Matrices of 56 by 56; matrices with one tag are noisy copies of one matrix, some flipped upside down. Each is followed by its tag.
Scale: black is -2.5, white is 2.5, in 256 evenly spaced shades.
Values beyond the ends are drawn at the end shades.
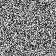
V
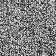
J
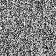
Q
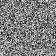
V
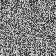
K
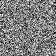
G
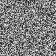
G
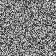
G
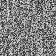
Q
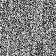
Q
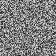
G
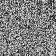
J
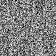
Q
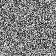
V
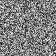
G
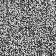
J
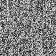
Q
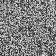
J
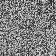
J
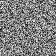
G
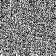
K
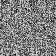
K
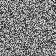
G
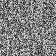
Q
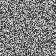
G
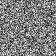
G
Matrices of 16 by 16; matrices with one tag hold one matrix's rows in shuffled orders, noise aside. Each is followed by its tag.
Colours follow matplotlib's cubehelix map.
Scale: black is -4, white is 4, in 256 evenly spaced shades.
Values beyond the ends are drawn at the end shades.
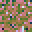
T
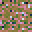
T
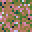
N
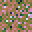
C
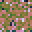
T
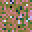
C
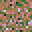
C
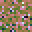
T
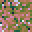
N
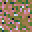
N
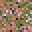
C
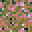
T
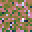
T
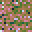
N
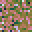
N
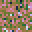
C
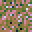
C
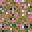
T
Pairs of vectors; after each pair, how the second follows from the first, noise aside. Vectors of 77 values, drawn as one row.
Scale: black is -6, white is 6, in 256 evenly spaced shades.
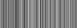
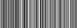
scaled up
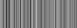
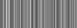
negated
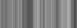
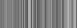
sign-scrambled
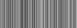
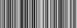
scaled up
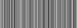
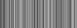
sign-scrambled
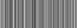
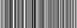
scaled up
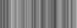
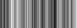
scaled up
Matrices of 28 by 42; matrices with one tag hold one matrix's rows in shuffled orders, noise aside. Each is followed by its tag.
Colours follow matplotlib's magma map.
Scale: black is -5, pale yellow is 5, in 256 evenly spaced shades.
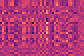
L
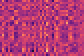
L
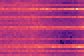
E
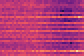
E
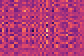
L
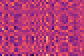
L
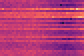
E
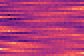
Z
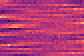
Z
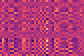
L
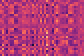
L
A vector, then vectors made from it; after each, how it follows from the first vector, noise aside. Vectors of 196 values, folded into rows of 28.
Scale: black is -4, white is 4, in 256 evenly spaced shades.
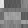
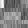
copied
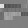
partly zeroed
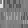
partly zeroed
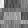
copied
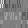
partly zeroed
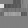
partly zeroed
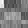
copied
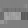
partly zeroed
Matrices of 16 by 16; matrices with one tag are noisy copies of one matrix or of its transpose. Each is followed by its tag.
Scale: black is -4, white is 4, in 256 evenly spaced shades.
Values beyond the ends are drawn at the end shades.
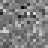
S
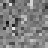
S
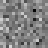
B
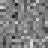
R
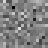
B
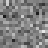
R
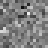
S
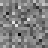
B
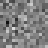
S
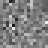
S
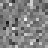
S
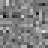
R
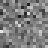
S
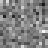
R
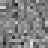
R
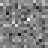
B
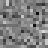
R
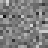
R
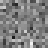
R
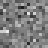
S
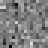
R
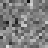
S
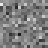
B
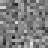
R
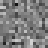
R
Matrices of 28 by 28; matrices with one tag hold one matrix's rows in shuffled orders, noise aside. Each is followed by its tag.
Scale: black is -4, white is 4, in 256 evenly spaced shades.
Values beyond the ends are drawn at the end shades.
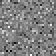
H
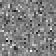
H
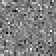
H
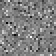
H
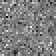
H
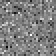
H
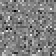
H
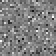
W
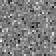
W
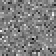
W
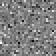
W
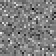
W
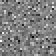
W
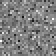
W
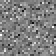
W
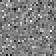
H
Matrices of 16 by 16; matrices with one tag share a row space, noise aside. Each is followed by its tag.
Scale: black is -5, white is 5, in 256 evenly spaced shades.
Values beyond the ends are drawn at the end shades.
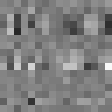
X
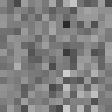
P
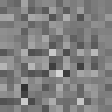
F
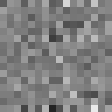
P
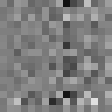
P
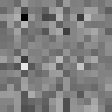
F
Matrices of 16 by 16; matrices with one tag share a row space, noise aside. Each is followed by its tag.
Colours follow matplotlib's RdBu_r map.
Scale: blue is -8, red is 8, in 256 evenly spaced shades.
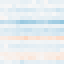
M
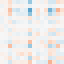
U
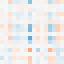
U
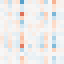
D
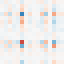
D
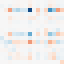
U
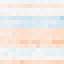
M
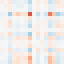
U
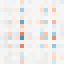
D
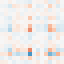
U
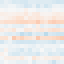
M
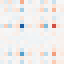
D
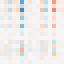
D
